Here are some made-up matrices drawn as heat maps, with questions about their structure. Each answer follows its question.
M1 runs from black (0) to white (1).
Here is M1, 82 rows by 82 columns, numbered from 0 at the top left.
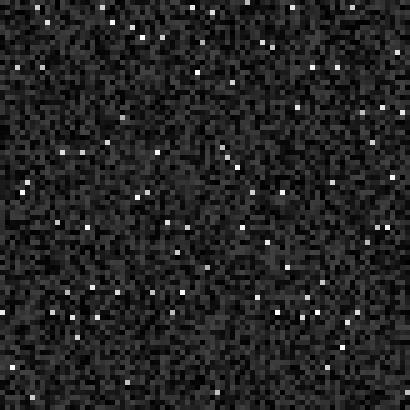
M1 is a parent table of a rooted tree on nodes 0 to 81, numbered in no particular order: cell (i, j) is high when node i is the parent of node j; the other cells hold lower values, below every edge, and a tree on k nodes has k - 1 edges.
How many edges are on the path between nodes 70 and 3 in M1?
4
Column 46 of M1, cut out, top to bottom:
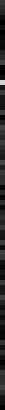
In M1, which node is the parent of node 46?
16
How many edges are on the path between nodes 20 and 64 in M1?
4
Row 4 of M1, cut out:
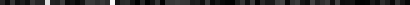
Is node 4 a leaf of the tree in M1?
no
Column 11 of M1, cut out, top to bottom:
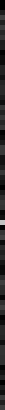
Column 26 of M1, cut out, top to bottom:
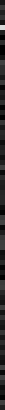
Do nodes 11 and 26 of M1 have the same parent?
no
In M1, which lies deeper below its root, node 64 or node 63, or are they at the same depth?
node 63
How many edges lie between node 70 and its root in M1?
1
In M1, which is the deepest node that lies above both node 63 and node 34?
62
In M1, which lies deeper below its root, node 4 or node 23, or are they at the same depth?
the same depth
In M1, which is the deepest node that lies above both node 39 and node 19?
63
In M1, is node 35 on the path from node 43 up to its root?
yes
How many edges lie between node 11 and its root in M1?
4
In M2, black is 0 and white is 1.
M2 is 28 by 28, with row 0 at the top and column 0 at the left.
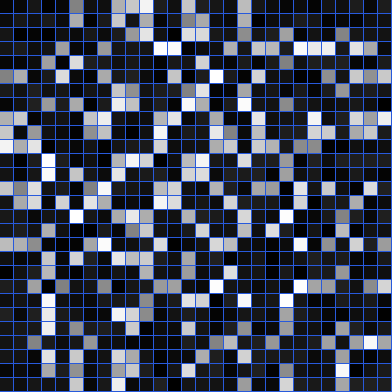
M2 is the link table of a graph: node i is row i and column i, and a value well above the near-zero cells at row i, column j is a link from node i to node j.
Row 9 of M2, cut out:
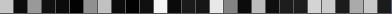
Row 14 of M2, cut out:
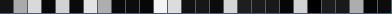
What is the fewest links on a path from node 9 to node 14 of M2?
2
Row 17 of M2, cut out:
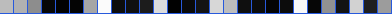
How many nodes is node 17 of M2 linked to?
12
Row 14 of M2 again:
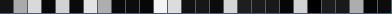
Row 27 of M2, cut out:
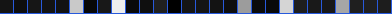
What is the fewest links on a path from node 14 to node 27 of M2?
3
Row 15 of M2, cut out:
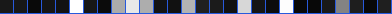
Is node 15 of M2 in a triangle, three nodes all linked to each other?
no
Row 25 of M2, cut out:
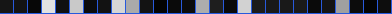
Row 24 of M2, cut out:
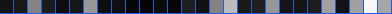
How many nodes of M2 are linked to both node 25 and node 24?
0
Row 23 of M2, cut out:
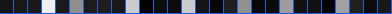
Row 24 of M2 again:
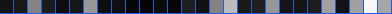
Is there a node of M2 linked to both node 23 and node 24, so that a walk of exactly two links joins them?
no
